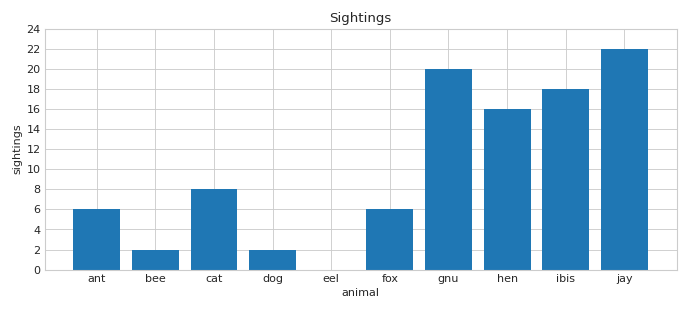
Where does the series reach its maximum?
jay
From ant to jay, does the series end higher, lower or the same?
higher
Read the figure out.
Title: Sightings
x-axis: animal, ticks ant bee cat dog eel fox gnu hen ibis jay
y-axis: sightings, ticks 0 2 4 6 8 10 12 14 16 18 20 22 24
Values:
6 2 8 2 0 6 20 16 18 22
